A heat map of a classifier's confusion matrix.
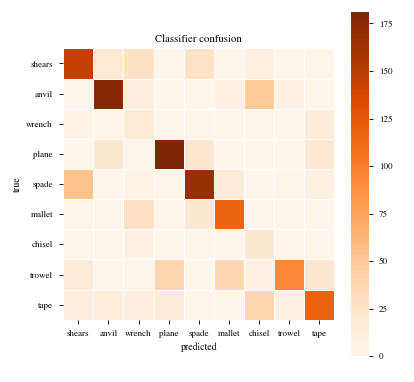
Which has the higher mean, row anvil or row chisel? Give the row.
anvil
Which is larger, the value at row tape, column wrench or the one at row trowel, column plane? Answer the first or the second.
the second
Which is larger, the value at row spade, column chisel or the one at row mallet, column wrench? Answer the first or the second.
the second
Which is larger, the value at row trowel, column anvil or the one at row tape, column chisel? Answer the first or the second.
the second
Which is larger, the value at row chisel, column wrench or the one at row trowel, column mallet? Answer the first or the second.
the second
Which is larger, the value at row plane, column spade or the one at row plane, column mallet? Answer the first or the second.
the first
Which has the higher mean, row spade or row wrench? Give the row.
spade
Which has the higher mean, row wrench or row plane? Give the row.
plane
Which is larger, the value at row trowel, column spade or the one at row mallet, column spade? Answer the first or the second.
the second
